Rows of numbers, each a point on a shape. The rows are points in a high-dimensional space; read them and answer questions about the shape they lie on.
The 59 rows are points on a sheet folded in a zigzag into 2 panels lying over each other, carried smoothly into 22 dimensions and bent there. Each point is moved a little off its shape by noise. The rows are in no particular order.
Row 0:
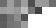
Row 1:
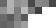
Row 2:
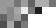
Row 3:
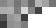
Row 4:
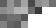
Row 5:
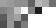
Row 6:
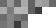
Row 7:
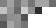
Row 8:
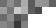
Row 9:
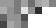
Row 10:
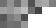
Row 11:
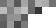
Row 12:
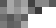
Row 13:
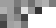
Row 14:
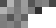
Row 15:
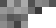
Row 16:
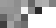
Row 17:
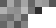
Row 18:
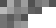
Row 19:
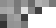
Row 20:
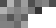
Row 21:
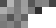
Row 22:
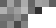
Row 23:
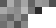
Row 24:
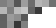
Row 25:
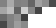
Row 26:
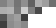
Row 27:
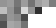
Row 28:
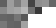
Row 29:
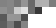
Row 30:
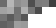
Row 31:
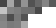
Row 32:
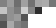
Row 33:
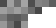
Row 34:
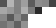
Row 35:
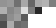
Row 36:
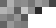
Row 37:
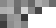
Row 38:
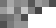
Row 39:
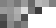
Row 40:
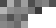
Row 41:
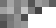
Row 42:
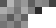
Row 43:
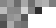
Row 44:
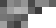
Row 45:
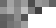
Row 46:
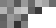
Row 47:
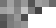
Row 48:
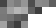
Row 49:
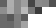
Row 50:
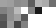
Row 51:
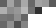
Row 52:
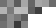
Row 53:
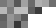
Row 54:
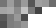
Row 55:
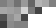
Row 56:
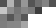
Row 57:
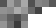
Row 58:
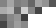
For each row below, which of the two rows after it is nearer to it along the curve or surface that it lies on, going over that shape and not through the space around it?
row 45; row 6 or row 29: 29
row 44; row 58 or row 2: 58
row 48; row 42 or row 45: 45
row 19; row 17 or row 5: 5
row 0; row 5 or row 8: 5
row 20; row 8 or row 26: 8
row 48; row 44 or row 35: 44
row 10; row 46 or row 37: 37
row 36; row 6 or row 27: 27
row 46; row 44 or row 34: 34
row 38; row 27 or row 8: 27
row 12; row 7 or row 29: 29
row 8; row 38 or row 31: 31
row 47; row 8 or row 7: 7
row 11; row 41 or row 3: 3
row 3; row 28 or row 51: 28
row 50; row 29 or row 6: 29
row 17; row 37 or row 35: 35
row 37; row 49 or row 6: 49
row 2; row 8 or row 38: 8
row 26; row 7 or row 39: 39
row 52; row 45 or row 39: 39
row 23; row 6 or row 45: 6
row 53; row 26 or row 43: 43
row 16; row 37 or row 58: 37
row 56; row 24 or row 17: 17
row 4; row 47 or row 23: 47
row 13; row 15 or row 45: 45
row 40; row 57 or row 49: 57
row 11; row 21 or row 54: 21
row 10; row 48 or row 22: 48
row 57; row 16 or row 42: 42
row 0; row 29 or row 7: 29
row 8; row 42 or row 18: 42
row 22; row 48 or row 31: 31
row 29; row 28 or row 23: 28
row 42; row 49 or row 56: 56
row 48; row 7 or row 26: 26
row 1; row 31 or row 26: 26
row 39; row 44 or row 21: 44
